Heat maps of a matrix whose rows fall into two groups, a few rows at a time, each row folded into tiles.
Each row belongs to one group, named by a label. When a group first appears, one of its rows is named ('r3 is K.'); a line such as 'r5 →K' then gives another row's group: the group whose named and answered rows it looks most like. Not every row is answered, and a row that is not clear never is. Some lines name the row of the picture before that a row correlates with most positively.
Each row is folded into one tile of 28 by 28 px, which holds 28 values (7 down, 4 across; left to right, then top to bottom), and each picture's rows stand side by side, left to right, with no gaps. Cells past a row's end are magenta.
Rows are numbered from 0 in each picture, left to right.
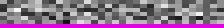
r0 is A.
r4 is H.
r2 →A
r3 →A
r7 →A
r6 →H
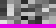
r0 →H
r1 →A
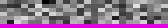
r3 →A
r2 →A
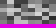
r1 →H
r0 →H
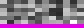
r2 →H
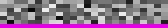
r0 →A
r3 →H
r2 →A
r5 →H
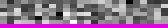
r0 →A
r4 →H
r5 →A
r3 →A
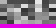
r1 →H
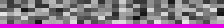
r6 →H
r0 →A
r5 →H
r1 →A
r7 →A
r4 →H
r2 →H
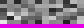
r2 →A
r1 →A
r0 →H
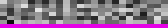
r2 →H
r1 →H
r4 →H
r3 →H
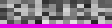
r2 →H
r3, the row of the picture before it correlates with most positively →4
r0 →H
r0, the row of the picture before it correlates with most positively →5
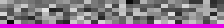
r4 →H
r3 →A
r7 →H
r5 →A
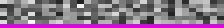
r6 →H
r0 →A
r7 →H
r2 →H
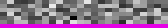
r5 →A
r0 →H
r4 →A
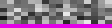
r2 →H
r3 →A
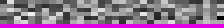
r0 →H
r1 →A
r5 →A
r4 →A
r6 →H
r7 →H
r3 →H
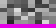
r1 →A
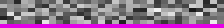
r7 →A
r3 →H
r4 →A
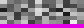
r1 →H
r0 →A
